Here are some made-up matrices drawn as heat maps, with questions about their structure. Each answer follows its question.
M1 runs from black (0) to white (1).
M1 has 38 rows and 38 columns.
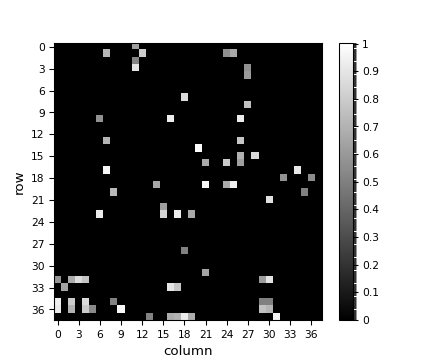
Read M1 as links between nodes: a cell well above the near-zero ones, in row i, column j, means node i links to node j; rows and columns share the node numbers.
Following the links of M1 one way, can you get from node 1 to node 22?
no
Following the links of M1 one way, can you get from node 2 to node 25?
no
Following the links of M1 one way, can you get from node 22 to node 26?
yes
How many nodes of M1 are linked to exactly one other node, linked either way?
5
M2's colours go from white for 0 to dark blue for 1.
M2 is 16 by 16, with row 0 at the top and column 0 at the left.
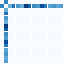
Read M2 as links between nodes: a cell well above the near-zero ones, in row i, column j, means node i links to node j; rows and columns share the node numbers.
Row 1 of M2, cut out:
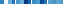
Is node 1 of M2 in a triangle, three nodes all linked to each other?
no
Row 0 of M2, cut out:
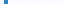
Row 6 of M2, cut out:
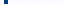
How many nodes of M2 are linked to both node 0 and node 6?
1
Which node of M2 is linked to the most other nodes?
node 1
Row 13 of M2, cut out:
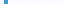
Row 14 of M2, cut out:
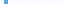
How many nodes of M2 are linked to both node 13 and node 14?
1
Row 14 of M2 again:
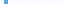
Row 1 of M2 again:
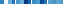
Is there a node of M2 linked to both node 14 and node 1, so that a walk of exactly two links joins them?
no
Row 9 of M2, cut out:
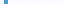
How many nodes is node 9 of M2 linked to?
1
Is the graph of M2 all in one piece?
yes
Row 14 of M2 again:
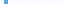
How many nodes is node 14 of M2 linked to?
1
